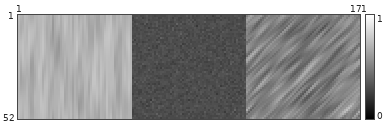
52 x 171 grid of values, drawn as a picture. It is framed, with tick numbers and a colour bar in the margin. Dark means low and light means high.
It is made of 1 by 3 panels. Panel 1,1: high, streaked downward, faint in contrast. Panel 1,2: low, fine-grained, faint in contrast. Panel 1,3: middling, slanting up to the right.
